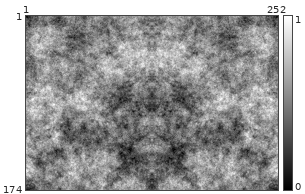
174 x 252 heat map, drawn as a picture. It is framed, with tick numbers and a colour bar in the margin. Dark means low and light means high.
The values follow a bell shape. There is no overall slope. No row or column stands out. Overall the values sit about 50% of the way up the scale. The top middle is the ninth with the highest average. It is mirror symmetric from left to right.
